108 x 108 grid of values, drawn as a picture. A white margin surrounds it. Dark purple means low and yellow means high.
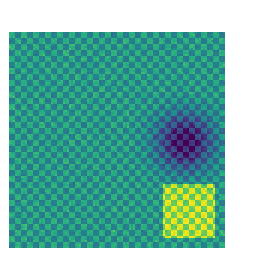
A single dip lies in the middle right. An odd patch, higher than its surroundings, sits in the bottom right. The middle right is the ninth with the lowest average. The ninth with the highest average is the bottom right.
